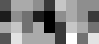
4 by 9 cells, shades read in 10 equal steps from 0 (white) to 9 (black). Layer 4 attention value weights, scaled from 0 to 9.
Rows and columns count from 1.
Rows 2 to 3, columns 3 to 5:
5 8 9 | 5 3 9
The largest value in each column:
8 4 5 8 9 7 3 5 7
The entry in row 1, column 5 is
7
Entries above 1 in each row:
9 9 9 6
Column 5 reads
7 9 9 3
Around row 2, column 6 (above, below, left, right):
2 7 9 3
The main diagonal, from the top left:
6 4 5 3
